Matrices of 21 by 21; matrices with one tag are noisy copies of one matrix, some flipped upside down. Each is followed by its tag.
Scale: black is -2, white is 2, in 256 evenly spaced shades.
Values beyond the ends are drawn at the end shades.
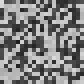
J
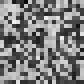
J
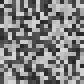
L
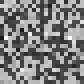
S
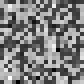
J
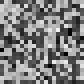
J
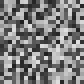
L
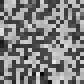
L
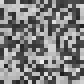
J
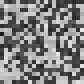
J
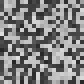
L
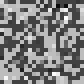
J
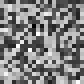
J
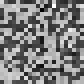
J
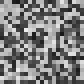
J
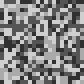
J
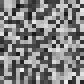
L
